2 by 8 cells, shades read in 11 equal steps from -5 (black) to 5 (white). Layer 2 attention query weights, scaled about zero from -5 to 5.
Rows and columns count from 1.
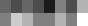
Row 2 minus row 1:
1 5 3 2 4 2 2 3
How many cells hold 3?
1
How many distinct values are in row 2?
4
